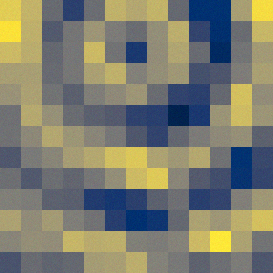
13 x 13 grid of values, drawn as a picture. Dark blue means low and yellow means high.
Rings spread out from the top middle. No row or column stands out. No overall slope runs across the table.
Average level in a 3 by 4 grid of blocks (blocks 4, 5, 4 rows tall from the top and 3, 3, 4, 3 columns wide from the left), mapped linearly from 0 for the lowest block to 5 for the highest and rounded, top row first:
5311 / 2200 / 2103
